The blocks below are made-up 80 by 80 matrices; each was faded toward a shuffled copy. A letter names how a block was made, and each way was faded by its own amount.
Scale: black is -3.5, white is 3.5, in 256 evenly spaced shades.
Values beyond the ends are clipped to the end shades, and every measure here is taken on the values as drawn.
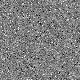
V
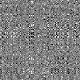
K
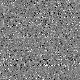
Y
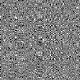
K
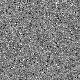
V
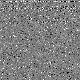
Y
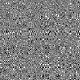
K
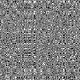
K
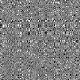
K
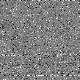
Y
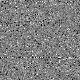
Y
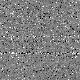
Y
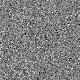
V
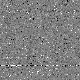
Y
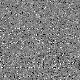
Y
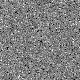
V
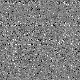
Y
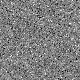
V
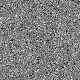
V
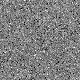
V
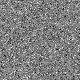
V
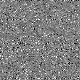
Y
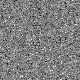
V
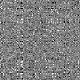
K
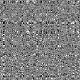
K
